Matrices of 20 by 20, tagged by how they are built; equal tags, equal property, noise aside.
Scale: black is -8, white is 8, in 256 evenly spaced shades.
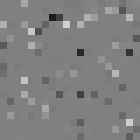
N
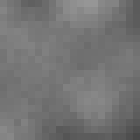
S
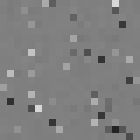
N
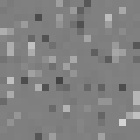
N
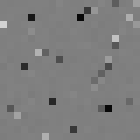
N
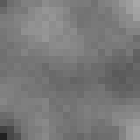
S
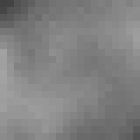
S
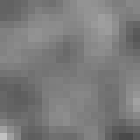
S
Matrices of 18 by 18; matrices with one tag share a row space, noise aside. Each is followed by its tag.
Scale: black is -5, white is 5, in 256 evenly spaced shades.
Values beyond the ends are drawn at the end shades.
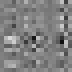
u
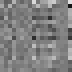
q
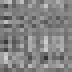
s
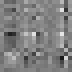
u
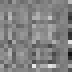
q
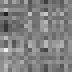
s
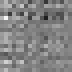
s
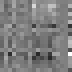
q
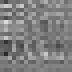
s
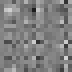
u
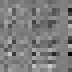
q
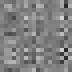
u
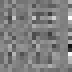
q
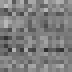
s
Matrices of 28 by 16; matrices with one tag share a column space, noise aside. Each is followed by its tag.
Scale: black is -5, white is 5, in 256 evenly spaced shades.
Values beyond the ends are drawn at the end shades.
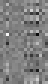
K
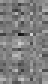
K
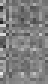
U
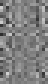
U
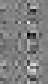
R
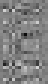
R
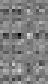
R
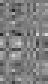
K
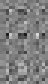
R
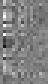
U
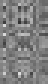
U
